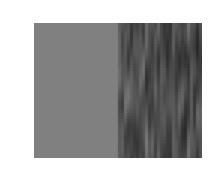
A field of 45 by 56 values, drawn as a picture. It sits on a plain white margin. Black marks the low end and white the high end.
The table splits into one row of 2 panels. Panel 1,1: middling, flat. Panel 1,2: low, streaked downward.
